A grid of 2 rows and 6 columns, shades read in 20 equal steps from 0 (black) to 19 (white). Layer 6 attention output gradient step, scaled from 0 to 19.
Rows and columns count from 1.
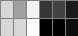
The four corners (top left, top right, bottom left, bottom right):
16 2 16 1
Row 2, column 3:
19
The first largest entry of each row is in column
3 3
